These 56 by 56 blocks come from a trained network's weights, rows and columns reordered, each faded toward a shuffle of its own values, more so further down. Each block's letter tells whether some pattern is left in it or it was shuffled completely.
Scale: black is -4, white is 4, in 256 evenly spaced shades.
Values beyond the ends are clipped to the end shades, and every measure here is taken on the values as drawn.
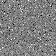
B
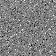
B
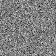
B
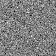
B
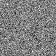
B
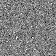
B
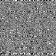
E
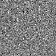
E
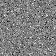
B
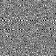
E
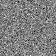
B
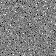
B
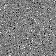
B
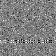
E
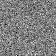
B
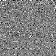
E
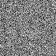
B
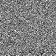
E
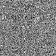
E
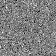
B
